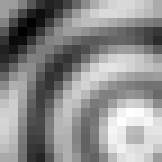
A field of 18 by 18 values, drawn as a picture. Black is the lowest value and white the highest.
Lone odd cells: none. Rings: centred on the bottom right. Mirror symmetry: none. Ninth with the lowest average: top left. Ninth with the highest average: bottom right.
